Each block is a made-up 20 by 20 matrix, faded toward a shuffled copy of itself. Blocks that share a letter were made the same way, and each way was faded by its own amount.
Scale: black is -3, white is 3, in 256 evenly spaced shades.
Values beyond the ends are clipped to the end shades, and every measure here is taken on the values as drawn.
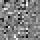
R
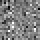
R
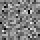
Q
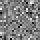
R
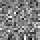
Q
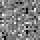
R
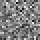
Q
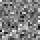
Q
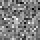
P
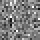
R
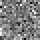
R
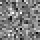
R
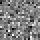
R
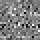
P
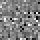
P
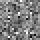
R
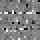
P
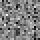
R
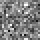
Q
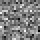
Q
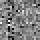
R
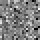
R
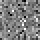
R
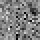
R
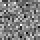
Q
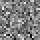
Q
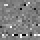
P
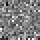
P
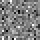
R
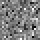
R
